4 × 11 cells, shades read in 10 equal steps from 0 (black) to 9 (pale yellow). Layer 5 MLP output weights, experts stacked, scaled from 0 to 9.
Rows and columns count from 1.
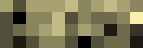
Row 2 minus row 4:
0 -1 2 0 2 0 5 1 0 1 8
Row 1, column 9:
7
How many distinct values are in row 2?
6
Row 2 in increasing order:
0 3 3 4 4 5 5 5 5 7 9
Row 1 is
6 3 6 6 6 7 5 6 7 6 5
